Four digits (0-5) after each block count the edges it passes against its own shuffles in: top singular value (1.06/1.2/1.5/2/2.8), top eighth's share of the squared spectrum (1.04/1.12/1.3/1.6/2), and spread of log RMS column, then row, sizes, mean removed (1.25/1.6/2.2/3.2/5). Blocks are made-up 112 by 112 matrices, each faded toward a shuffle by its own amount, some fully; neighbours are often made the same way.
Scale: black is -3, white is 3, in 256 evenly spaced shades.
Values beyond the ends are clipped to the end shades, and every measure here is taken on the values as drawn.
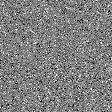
1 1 0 1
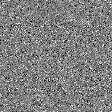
0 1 0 2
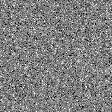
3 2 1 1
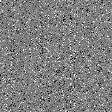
2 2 2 0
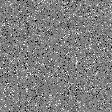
1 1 2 0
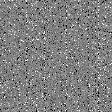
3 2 2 0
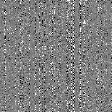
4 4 4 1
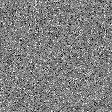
0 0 0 0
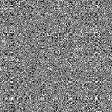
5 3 2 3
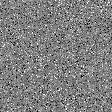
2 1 0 0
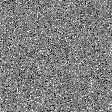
1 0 0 0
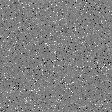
0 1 0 0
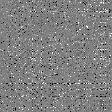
4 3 2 2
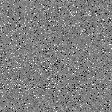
3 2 1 1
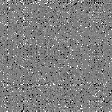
4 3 2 2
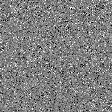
3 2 0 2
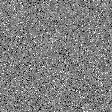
2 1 0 1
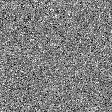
3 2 0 0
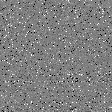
1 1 0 1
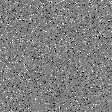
0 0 0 0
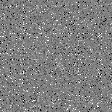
2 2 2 2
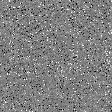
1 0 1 0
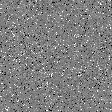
0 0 0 0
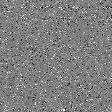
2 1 0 0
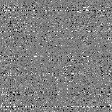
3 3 2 3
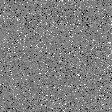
1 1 0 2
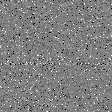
1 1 0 1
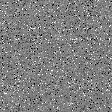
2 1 1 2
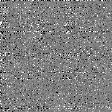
2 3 2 3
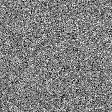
1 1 0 0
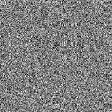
4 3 2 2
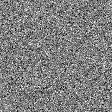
1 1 0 0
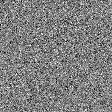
1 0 0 0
